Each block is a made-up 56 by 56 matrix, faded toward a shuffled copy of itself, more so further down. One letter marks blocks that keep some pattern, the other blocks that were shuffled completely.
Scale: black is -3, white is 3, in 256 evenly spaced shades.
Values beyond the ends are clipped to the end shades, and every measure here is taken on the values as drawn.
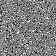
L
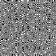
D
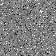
L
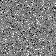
L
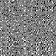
D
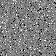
L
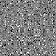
D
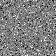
L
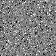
L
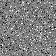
L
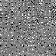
D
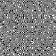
D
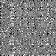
D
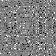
D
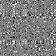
D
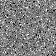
L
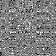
D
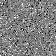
L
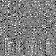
D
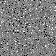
L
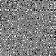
D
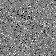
L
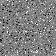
L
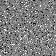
L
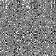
D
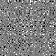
D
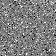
L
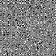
D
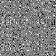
D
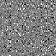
D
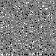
D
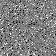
L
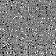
D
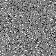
L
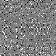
D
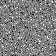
L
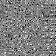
D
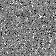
L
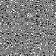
D
